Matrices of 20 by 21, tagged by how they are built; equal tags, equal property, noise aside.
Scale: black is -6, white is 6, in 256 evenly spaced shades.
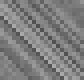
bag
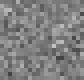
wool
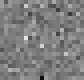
wool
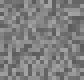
wool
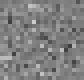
wool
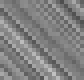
bag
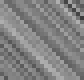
bag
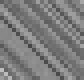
bag
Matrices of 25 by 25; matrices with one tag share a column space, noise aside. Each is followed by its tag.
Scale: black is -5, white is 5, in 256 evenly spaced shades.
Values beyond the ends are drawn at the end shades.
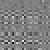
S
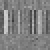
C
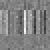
C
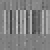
C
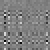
S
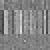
C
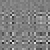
S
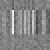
C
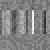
C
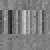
C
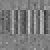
C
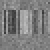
C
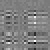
S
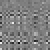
S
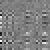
S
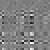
S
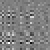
S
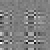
S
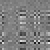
S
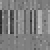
C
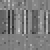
C
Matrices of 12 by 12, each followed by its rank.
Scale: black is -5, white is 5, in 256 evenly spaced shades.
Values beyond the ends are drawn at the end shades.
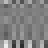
one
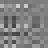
two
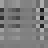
one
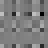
one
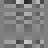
one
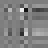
one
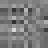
two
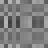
one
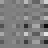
one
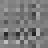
two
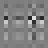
one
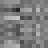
two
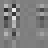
one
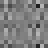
two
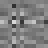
two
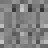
two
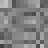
two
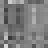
two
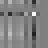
one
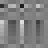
one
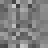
two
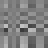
one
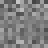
two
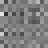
two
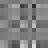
one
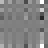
one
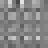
two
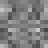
two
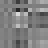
one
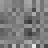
two
